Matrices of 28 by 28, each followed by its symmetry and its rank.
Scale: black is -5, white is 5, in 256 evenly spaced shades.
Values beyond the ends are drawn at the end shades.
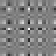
symmetric, rank one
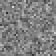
antisymmetric, full rank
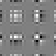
symmetric, rank one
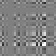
symmetric, rank one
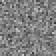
antisymmetric, full rank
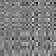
neither, rank three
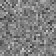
antisymmetric, full rank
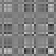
symmetric, rank one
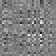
neither, rank three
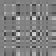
symmetric, rank one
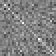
symmetric, rank five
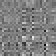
neither, rank three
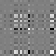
symmetric, rank one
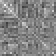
symmetric, rank five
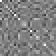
symmetric, rank five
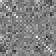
symmetric, rank five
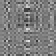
neither, rank three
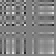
symmetric, rank one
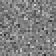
antisymmetric, full rank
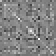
symmetric, rank five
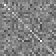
symmetric, rank five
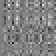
neither, rank three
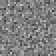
antisymmetric, full rank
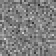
antisymmetric, full rank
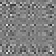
neither, rank three
